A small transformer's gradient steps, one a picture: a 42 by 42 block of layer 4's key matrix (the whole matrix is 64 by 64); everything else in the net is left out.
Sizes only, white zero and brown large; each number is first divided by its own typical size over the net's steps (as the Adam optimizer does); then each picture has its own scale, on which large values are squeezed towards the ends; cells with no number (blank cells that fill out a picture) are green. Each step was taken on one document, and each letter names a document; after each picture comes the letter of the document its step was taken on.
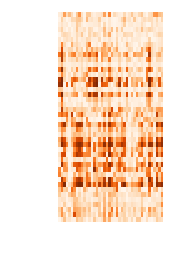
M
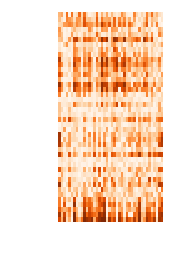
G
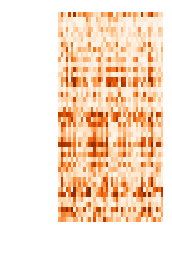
M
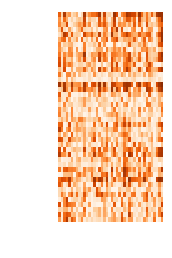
G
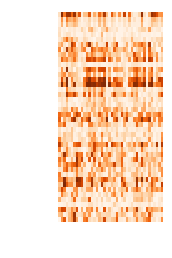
M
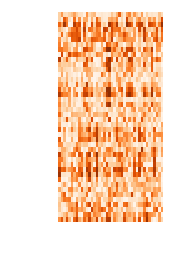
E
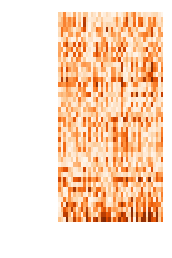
G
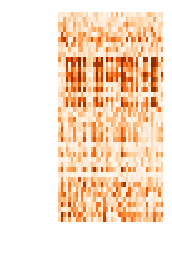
G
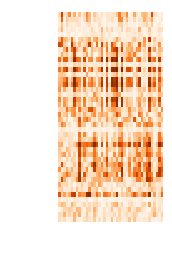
M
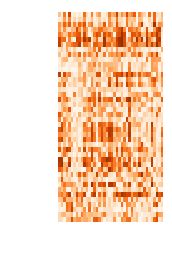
E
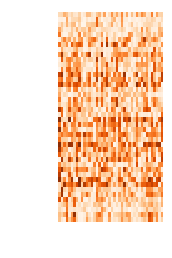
G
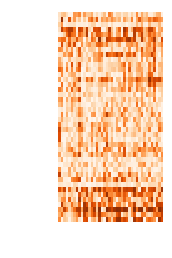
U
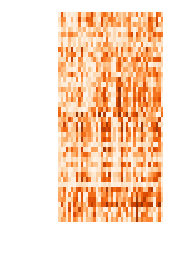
U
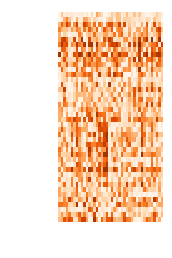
E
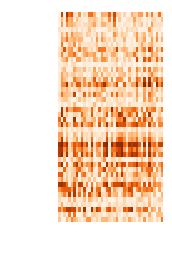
M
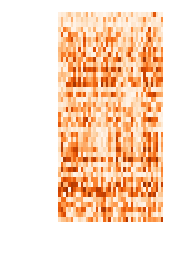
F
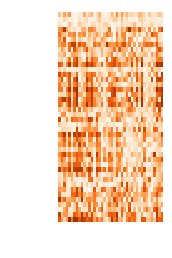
E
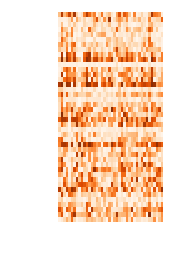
M
